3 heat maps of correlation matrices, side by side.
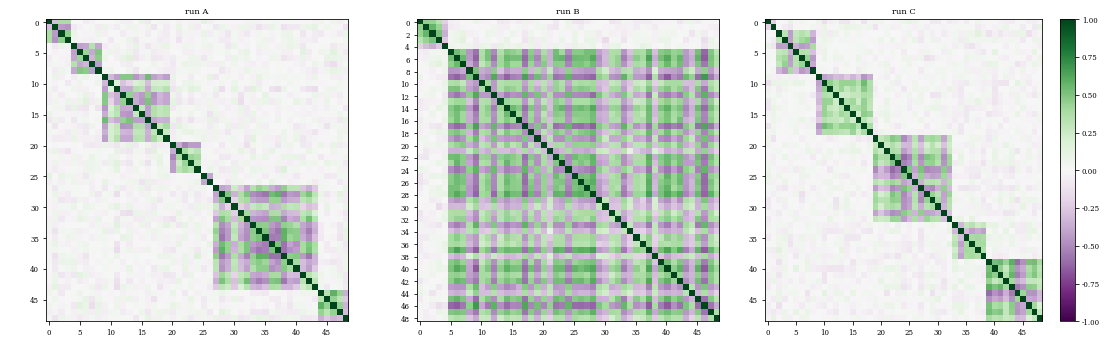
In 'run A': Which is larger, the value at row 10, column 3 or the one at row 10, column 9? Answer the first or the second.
the first
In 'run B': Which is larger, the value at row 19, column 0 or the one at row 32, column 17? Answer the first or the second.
the first
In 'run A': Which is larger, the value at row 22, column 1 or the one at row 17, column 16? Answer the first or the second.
the first
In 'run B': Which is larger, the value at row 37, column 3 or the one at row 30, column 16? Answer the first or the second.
the first
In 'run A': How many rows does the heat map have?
49
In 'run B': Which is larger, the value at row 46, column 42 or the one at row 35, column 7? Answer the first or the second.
the second
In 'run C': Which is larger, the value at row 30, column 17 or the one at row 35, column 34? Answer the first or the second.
the first
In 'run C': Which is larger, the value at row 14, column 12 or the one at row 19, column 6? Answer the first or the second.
the first
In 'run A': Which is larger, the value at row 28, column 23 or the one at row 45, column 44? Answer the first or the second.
the second
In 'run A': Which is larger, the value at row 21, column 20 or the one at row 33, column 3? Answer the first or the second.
the second
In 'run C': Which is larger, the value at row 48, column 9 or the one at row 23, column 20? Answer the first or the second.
the second
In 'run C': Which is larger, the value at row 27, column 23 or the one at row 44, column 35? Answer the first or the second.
the second
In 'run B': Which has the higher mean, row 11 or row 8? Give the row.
11
